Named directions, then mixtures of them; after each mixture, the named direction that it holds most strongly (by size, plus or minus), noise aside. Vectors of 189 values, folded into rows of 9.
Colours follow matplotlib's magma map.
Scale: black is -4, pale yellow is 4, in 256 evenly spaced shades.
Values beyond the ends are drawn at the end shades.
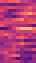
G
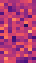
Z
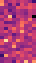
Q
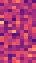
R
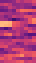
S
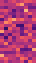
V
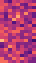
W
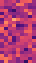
V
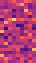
V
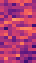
G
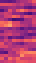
S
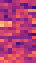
S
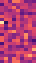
R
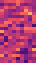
G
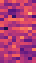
G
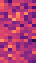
W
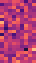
R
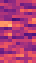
S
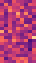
Z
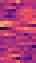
G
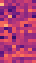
Q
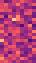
W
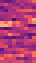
S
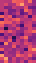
V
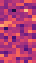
V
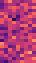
W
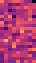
Q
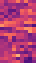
G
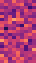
V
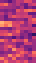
S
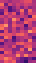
Z
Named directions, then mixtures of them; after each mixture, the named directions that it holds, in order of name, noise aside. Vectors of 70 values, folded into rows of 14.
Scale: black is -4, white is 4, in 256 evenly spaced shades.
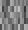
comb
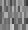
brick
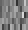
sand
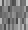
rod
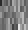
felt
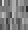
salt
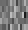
comb, sand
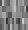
salt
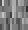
salt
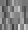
comb, felt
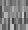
brick, sand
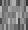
rod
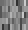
sand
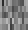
brick, salt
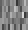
sand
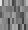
felt, rod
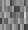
comb, sand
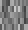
comb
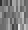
felt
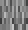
brick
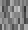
comb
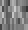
comb, salt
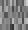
brick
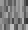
brick, comb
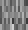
brick
